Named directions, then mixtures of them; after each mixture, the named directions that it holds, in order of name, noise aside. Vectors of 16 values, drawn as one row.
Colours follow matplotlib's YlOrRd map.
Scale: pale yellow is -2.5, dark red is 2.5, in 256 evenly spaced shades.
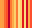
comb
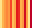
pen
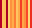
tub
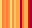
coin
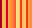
pen, tub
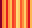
pen, tub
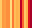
coin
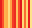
comb, pen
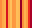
coin, tub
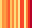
coin, comb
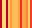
tub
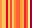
pen, tub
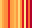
coin, comb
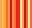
coin, pen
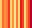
coin, comb
